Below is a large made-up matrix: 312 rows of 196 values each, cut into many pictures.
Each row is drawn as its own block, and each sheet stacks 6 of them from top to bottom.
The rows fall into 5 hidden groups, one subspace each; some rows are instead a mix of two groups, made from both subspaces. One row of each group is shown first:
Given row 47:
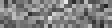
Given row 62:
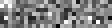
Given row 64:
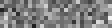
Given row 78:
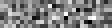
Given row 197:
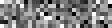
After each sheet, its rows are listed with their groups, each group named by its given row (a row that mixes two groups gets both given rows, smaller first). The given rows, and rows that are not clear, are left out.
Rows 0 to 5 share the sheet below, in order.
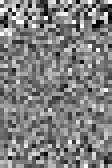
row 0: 64
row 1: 62
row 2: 64
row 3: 47
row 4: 78
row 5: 78
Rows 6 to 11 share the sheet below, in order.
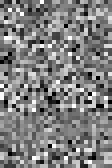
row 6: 197
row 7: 47
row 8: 62
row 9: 64
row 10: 197
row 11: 78
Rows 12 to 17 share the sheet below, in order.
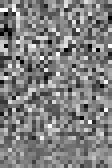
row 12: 64
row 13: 62
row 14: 197
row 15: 78
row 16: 64
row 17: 197
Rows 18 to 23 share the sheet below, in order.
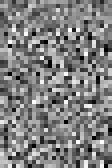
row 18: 78
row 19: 78
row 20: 78 and 197
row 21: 78
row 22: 64
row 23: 78
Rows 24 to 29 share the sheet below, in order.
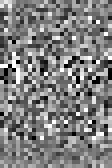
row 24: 62
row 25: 47 and 78
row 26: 64
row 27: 78
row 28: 64
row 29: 47
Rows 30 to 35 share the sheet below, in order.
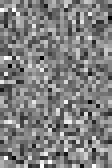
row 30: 64
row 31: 78
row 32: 197
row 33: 62 and 78
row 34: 47 and 64
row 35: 64
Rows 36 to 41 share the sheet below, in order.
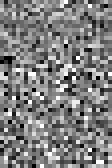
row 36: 47
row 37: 78
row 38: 62
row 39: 47
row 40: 197
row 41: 64
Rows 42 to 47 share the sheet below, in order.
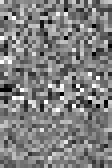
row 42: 64
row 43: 64
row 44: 62
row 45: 62
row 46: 47 and 62
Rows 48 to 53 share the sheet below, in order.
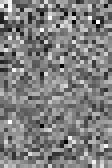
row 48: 47 and 62
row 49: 197
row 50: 62
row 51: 47
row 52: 47 and 197
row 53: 47
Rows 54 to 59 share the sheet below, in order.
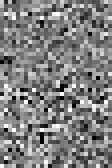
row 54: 47 and 64
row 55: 47
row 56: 62
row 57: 47 and 62
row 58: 47 and 64
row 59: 197
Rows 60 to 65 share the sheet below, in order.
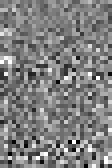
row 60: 64
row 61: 62
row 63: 64
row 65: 78
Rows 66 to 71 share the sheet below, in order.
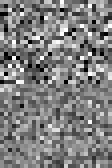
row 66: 62
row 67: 47
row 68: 197
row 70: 64
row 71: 197
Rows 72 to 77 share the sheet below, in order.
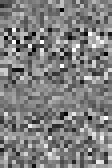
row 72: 62
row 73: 47 and 197
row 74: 62 and 78
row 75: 47
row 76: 47
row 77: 64
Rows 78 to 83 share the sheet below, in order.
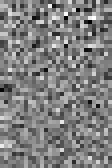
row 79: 78
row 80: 78
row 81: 62
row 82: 62
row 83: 62
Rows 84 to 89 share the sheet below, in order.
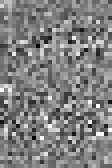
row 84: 62
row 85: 78 and 197
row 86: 78
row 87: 62
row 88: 64
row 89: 78
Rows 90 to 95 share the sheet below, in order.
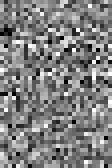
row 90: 47
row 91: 62
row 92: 62 and 197
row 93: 64
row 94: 78
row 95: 78
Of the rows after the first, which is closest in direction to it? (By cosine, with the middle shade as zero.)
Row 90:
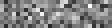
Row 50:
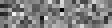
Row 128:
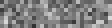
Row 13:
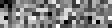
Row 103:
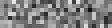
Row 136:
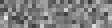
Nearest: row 50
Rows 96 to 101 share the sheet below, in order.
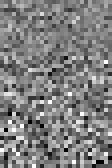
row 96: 47
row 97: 197
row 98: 47
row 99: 47
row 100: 197
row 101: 64
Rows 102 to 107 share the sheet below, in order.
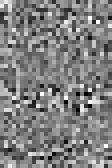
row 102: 62
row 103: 78
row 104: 64
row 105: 78
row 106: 47 and 197
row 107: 47
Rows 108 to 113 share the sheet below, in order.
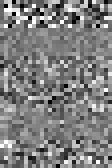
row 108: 47
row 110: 64
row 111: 47
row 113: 62
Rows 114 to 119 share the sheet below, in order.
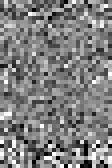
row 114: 47
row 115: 64
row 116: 64
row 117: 47
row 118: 62 and 197
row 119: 197
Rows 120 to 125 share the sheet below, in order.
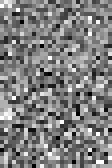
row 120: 62
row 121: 47 and 62
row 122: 197
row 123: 78
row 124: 62
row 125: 64
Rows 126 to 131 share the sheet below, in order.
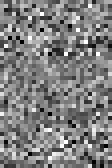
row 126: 47
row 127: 197
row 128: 64
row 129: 64
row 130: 197
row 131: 47
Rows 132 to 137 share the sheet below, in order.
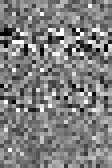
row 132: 47
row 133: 62
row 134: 47 and 64
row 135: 64
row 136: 64
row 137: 197
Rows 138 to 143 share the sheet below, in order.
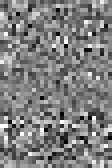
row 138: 78
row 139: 78
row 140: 62
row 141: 47 and 64
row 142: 62
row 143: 47
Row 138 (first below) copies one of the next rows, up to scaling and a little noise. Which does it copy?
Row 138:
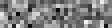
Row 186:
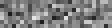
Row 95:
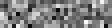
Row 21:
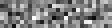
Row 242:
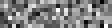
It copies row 95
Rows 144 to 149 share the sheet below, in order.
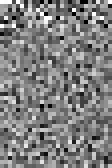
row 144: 197
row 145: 62
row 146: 78
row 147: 64
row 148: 47 and 64
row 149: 78
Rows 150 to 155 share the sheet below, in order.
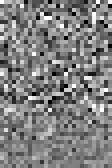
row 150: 197
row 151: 64
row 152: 78
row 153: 47
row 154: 64 and 197
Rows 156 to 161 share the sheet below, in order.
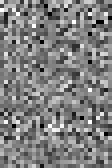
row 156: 64
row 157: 47
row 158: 47
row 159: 47
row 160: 64
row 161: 64
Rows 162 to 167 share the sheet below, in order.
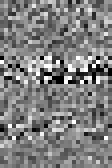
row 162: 78
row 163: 47
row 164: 197
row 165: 64
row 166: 78
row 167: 62
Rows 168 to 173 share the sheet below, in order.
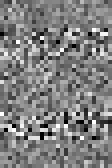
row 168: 197
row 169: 47 and 62
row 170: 197
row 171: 78
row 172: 64
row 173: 78
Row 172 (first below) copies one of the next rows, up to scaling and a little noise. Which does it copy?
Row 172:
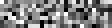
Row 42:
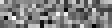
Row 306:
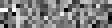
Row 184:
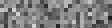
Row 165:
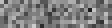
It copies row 42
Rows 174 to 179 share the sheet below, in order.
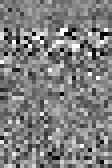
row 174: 197
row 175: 47
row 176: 62 and 64
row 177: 62
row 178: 197
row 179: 64
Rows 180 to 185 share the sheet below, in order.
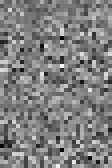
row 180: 197
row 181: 62
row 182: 62
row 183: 47
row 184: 64
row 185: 62
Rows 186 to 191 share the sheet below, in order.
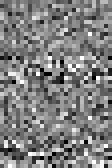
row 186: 78
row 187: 47
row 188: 197
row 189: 64
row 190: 47
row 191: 47
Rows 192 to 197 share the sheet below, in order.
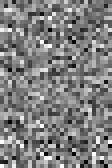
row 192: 47
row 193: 197
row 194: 47 and 78
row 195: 47 and 197
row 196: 47 and 197
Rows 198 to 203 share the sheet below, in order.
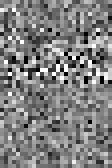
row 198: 64
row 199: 197
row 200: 78
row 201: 197
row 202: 64 and 78
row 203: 64 and 78
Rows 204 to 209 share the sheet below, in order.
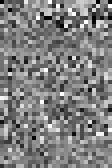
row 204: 197
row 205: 47
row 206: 78
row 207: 62
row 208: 64
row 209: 197
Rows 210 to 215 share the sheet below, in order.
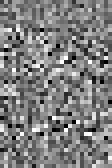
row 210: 64
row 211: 197
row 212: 47
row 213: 62 and 64
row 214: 78
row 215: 64
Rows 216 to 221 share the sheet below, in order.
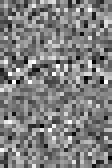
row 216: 78
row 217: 64
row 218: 78
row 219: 62
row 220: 47
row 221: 64
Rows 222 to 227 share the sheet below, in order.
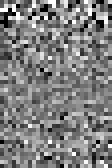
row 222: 64 and 78
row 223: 78
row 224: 197
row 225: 78
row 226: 47 and 197
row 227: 197
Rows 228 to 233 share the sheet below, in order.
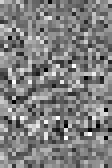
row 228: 197
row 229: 197
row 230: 78 and 197
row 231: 47 and 78
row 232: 78 and 197
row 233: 78
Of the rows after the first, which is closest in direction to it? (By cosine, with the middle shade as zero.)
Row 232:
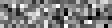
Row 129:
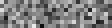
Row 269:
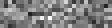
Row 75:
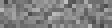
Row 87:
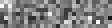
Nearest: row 129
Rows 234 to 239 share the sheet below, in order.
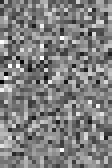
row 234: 64
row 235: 62
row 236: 197
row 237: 62
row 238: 78
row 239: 62
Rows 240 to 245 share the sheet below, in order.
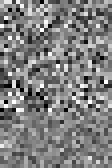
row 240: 197
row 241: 197
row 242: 78
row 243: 197
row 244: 62
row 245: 62
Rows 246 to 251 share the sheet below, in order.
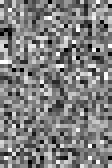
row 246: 197
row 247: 62
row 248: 62 and 78
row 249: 197
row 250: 47 and 197
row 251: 62 and 78
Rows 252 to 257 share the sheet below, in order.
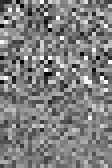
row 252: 197
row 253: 62 and 197
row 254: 197
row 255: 47
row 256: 47 and 62
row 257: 197
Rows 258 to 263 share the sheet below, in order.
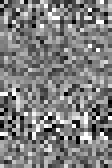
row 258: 64
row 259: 62 and 197
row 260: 47
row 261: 64
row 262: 197
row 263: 197
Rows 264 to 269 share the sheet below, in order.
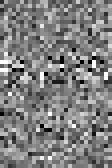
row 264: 64
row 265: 47 and 64
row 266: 62
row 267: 197
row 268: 197
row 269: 47
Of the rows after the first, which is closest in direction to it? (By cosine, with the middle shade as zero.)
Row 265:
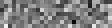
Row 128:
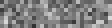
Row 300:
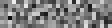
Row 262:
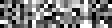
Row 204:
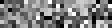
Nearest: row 128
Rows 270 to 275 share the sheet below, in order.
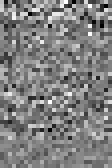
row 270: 47
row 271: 47
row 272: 62
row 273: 47
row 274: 47
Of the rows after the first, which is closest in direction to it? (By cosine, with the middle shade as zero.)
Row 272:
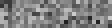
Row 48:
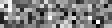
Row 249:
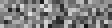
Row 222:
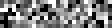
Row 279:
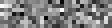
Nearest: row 222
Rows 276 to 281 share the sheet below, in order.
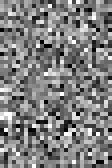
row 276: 78
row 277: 197
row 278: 64 and 197
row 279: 62
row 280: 62
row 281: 64
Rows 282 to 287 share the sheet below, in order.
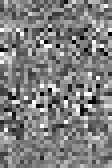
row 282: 47
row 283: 197
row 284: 62
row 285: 78
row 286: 64 and 197
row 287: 62
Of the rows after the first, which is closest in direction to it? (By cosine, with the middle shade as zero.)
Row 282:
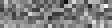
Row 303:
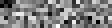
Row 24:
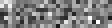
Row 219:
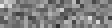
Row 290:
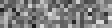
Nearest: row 219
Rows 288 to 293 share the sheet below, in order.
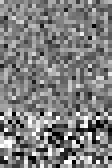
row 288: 64
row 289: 64
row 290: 64
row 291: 78
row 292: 197
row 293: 62
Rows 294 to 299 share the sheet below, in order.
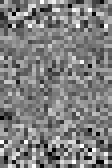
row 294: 78
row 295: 47
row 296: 64
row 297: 197
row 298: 62
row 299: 64
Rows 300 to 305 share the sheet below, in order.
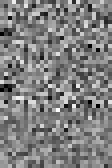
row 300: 78
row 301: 62
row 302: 197
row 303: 62
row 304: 47 and 78
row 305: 78
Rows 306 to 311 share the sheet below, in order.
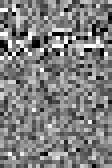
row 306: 64
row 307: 78
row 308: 64 and 197
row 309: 64
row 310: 64
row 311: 64 and 78
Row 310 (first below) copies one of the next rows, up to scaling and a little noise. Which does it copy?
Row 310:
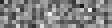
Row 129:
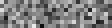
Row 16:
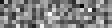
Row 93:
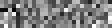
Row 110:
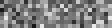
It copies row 16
